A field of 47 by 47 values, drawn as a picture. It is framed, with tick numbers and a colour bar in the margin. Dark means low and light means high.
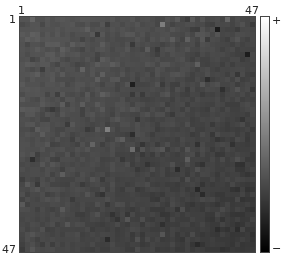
The distribution is heavy-tailed on both sides. There is an overall slope up to the top left. No row or column stands out. Fine speckle covers the field. No regular stripes run through it. Overall the values sit about 30% of the way up the scale.
